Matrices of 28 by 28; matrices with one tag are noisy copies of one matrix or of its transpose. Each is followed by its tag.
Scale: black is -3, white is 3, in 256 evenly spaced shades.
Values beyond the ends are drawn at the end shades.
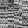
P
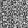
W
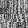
P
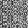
W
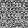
W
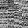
P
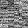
P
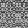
W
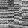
P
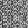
W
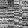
P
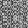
W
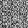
W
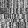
P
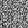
W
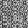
W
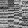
P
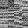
P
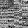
P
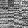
P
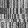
P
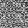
W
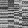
P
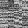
P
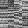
P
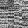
P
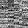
P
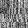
P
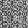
W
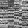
P
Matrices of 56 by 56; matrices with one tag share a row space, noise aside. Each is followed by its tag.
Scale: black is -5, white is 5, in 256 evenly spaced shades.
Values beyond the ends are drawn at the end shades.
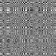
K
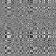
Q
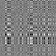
Q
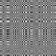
K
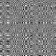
K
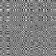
K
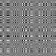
K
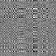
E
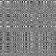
K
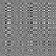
Q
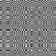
K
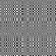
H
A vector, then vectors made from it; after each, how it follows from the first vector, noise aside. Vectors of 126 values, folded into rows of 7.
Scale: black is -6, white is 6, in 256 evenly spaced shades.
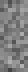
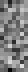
scaled up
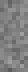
shrunk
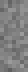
shrunk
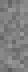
shrunk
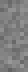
shrunk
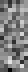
scaled up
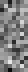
scaled up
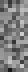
scaled up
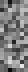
scaled up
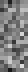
scaled up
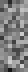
scaled up
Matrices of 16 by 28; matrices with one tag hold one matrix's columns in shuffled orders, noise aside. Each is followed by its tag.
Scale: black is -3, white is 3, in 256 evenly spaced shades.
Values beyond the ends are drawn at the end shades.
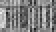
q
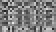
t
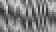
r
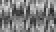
r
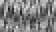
r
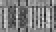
q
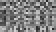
t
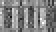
q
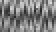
r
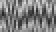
r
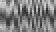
r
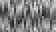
r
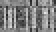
q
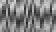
r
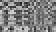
t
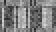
q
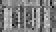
q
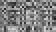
t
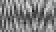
r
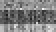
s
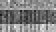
s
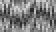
r
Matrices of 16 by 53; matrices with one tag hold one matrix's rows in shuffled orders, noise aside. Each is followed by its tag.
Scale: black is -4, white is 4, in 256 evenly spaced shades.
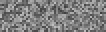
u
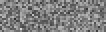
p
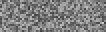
p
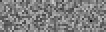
u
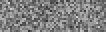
p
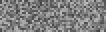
p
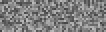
u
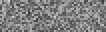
p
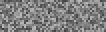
u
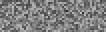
u
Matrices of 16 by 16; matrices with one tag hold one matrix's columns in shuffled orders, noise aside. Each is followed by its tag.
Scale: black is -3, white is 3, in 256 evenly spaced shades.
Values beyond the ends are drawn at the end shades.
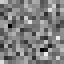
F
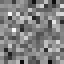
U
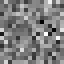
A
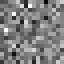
U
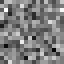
F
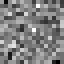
U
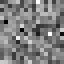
A
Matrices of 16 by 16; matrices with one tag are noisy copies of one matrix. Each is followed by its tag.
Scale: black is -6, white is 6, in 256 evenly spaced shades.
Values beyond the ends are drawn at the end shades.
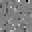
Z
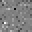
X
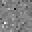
X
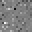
X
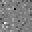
X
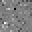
X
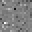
X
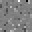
Z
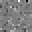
Z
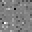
X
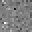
X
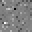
X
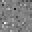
X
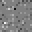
X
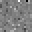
Z
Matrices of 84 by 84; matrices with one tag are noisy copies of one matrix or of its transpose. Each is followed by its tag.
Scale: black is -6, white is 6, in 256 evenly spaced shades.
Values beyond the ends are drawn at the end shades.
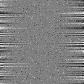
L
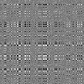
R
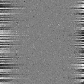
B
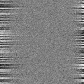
B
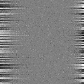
B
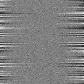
L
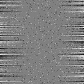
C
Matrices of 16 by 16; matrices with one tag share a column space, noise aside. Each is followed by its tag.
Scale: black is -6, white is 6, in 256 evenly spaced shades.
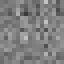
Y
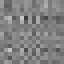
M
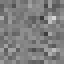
M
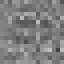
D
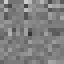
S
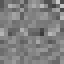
S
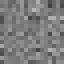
M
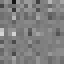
S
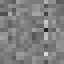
Y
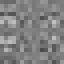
D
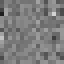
Y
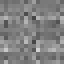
D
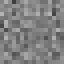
Y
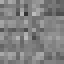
Y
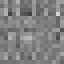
Y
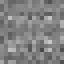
D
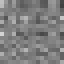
M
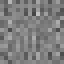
Y
